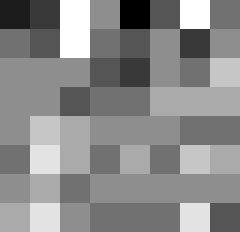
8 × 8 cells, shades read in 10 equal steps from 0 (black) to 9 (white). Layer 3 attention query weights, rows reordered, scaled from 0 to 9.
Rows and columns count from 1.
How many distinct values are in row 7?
3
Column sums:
35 44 47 34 29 37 45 40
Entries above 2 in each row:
5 7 7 8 8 8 8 8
